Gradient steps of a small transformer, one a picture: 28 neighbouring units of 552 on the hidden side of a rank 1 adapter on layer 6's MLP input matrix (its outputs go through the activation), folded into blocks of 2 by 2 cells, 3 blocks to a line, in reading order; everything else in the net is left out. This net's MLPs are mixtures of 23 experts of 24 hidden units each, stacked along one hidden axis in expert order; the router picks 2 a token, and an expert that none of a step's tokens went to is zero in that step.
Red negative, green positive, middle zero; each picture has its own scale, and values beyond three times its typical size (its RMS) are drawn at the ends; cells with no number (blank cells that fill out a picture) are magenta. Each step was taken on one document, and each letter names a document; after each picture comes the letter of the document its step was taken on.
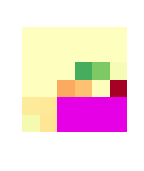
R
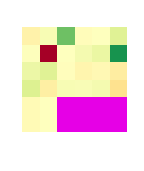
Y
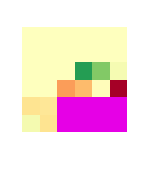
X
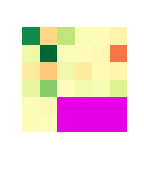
Y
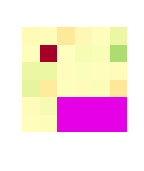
Y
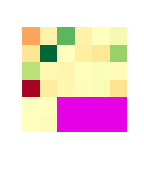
Y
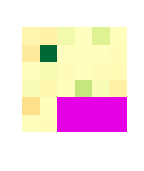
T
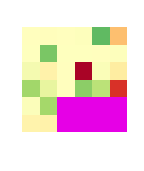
T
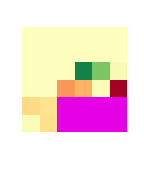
R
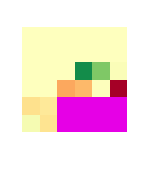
R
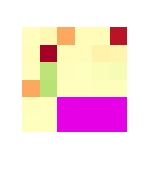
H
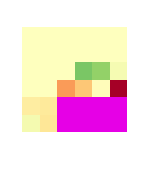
R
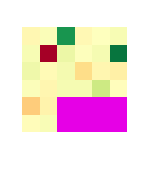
Y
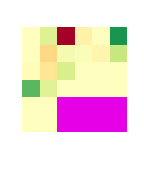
H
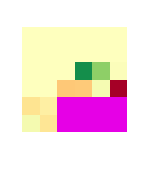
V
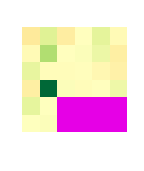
T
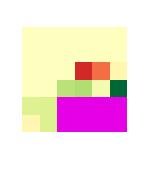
R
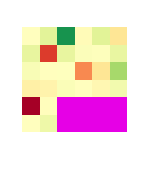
H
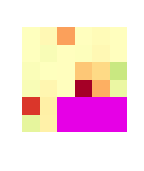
T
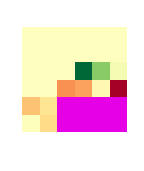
X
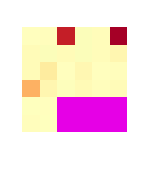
H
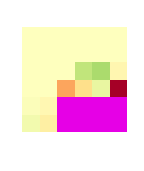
V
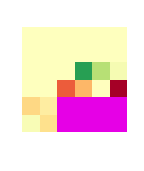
V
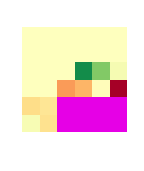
X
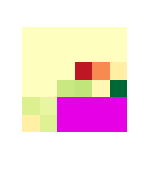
V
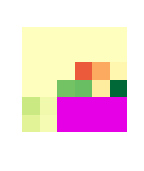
V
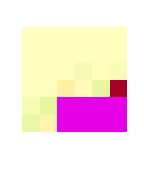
V
